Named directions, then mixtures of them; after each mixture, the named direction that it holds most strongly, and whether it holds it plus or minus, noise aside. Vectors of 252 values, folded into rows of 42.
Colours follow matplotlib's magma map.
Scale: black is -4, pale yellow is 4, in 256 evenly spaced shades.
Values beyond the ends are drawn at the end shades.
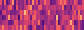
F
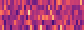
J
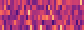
J, plus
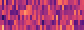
F, plus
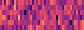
F, minus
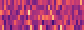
J, plus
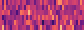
J, plus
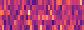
J, plus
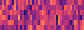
F, minus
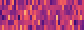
F, plus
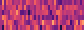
J, minus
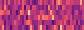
J, plus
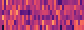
J, minus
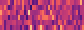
J, plus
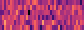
J, minus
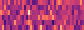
J, plus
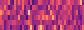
J, plus
